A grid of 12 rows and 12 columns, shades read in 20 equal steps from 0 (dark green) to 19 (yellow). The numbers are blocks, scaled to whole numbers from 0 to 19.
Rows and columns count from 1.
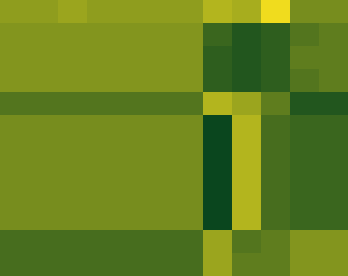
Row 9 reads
9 9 9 9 9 9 9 0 14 5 4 4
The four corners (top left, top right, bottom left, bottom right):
11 9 5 10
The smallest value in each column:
5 5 5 5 5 5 5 0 2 3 2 2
